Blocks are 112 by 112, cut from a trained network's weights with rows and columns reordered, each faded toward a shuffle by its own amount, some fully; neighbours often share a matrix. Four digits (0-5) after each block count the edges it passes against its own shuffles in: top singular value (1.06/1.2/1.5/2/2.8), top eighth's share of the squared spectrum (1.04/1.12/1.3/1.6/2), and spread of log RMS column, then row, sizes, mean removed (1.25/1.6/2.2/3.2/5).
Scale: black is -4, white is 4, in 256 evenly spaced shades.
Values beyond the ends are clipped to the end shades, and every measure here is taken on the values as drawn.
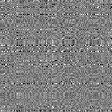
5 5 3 3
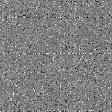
3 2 0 2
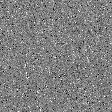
1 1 0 0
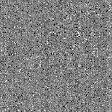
3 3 1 2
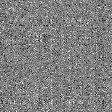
3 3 1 2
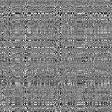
5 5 3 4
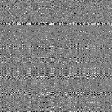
5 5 2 4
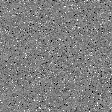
2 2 0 0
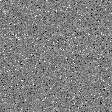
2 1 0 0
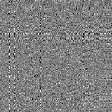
4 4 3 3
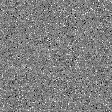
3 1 0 0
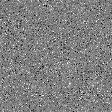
2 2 0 1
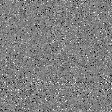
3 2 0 2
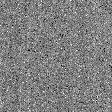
1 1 0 0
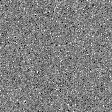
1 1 0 0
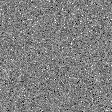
0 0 0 0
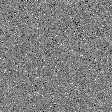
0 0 0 0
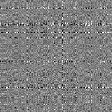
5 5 3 3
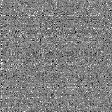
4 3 2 2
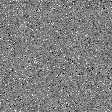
1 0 0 0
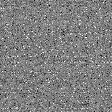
3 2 0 1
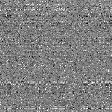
4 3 1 2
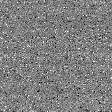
3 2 0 1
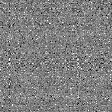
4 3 1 2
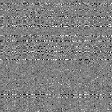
4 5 2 4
